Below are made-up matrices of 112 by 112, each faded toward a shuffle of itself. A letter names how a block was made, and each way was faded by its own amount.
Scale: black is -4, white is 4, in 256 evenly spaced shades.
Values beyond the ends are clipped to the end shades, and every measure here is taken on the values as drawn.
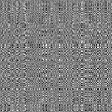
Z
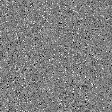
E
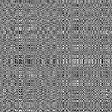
Z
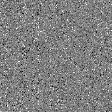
E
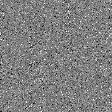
E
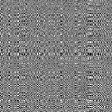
Z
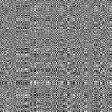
Z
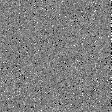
E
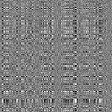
Z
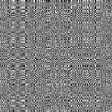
Z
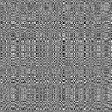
Z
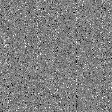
E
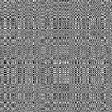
Z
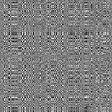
Z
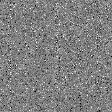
E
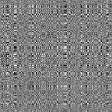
Z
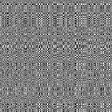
Z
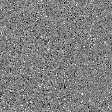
E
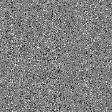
E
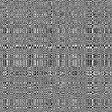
Z
